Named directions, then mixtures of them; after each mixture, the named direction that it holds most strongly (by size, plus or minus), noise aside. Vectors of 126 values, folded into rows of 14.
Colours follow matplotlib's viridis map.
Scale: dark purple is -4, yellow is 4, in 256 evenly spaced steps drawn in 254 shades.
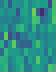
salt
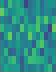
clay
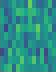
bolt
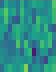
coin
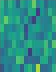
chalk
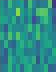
salt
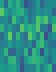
clay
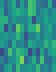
bolt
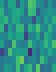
chalk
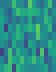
bolt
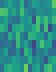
coin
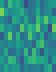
clay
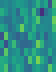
salt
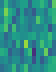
coin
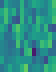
coin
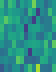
chalk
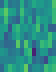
coin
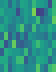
salt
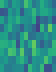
coin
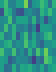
bolt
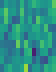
coin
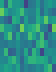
clay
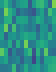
bolt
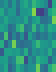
salt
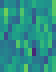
coin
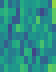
coin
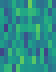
bolt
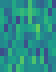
bolt
